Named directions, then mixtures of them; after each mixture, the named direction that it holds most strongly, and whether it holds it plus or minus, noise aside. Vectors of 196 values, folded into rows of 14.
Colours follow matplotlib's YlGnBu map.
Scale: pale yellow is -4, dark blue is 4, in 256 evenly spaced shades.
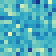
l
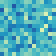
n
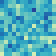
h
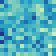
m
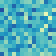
n, plus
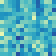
m, minus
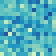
l, plus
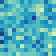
m, plus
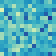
n, minus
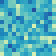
h, plus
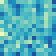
h, minus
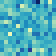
l, plus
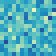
n, minus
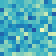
n, plus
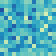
n, plus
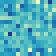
l, minus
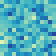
m, minus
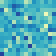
n, plus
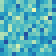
h, minus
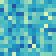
n, plus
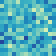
m, plus
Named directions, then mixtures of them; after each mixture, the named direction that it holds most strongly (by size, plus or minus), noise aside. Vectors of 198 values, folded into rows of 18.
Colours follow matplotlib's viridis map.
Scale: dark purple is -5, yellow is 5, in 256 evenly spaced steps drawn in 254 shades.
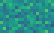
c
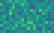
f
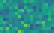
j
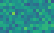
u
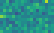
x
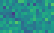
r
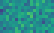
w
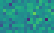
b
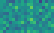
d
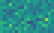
b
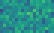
w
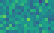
f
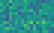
f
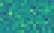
f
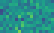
w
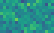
r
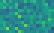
j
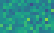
b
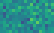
b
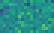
w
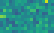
x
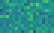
w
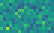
j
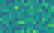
d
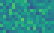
f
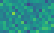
u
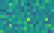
b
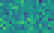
d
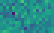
r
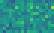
d
